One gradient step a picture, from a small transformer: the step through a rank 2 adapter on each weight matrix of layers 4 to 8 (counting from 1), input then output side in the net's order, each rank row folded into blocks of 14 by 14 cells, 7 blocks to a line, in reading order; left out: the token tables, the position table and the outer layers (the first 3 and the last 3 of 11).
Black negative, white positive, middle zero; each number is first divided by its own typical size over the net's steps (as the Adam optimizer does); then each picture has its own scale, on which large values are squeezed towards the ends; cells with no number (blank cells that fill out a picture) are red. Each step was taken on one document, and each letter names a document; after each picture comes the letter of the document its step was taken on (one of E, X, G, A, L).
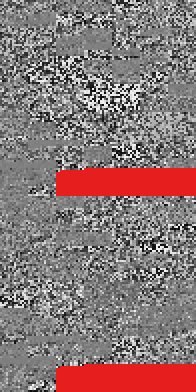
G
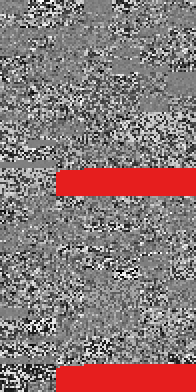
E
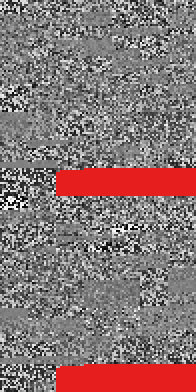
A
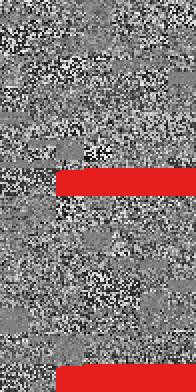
A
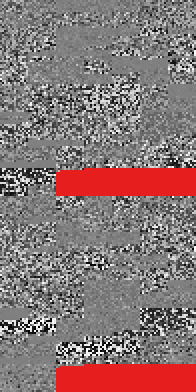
E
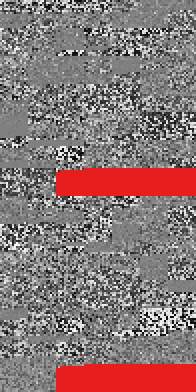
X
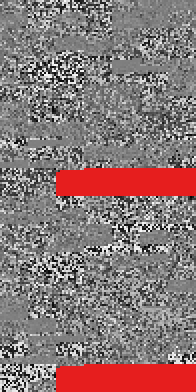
X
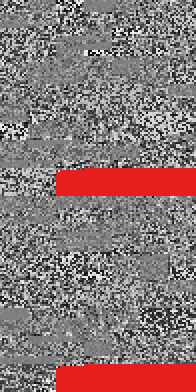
G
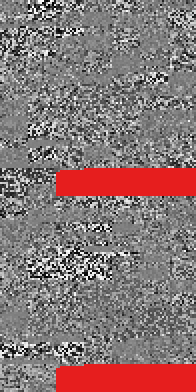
E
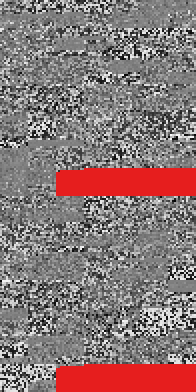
X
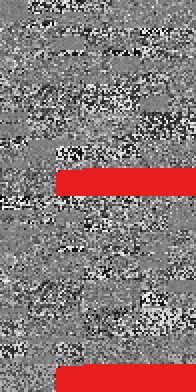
X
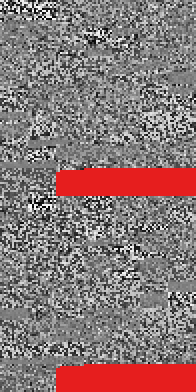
A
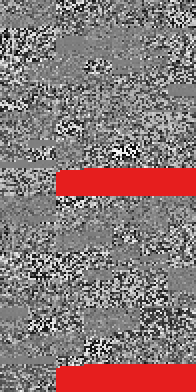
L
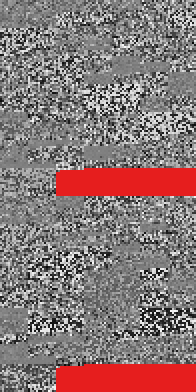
G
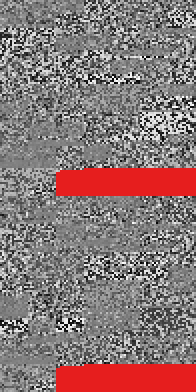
G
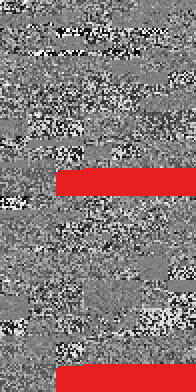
X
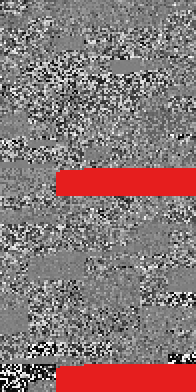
X
